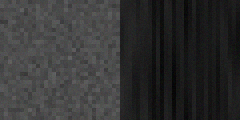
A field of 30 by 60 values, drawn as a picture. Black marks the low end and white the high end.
The table splits into one row of 2 panels. Panel 1,1: low, fine-grained, faint in contrast. Panel 1,2: very low, streaked downward, faint in contrast.
